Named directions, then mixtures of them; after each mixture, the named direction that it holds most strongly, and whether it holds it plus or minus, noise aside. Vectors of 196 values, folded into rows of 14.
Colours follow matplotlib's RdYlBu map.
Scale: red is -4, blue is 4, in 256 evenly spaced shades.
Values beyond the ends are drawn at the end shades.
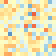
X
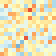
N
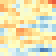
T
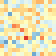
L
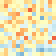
N, plus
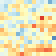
T, minus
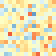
X, minus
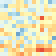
T, minus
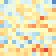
T, minus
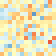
N, plus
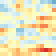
T, minus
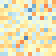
N, minus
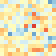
X, plus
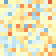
X, minus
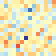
N, minus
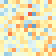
X, minus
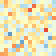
N, plus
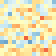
L, plus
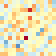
N, plus
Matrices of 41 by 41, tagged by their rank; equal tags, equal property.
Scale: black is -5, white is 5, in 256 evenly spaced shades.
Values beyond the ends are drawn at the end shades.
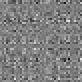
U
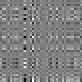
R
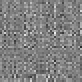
U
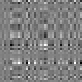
R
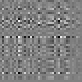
R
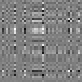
R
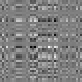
R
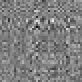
U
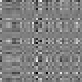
R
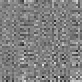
U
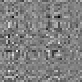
U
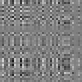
R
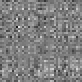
U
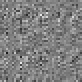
U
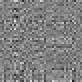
U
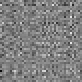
U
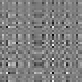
R
